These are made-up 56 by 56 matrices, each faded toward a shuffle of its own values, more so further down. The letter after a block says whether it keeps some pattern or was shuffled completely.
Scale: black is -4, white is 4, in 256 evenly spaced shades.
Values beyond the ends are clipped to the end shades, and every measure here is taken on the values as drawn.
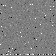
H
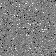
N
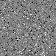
N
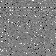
H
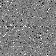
H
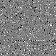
H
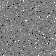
N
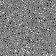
N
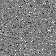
H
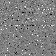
H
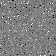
N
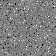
N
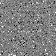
H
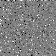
H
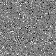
H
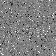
H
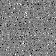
H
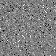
H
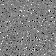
H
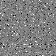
H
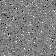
N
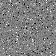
N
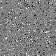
H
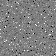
N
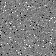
N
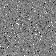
N
